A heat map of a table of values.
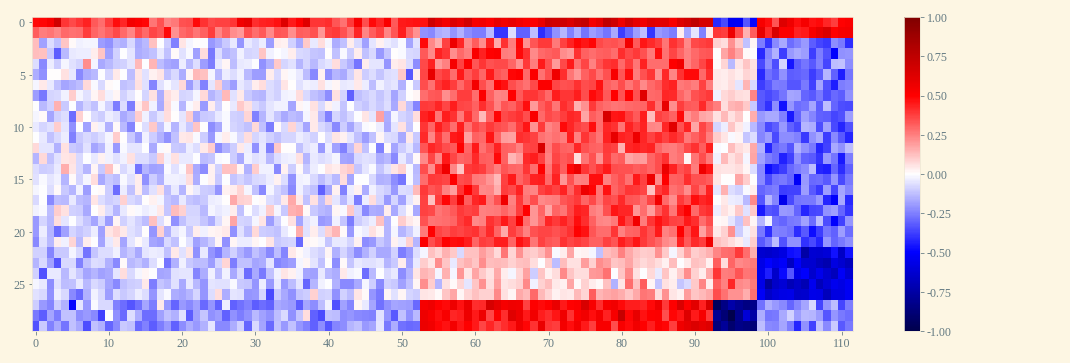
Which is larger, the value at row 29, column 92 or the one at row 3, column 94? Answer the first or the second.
the first
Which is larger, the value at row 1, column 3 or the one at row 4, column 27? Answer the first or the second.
the first
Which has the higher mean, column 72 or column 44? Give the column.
72
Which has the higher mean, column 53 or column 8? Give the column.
53
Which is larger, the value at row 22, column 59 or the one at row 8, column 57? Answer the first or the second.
the second
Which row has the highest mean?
0
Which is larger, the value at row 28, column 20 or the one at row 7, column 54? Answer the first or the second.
the second
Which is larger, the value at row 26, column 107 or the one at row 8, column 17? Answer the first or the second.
the second
